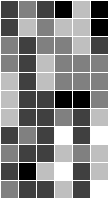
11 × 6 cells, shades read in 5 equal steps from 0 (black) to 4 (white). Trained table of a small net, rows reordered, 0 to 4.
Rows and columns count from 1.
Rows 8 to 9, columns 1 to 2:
1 2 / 2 1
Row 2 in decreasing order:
3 3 3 2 1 0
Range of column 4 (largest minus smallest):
4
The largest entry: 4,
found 4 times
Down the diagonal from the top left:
1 3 2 2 2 2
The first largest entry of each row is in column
5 2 5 3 1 1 1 4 4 4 6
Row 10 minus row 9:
-1 -1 2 1 -1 0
